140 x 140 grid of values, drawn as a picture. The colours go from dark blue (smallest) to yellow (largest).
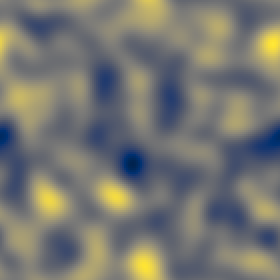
The halves do not mirror each other. The field is smooth, with broad soft blobs. No lone cell stands out from its neighbours. No single row or column stands out from its neighbours. The values follow a bell shape. There is no overall slope. Overall the values sit about 50% of the way up the scale.
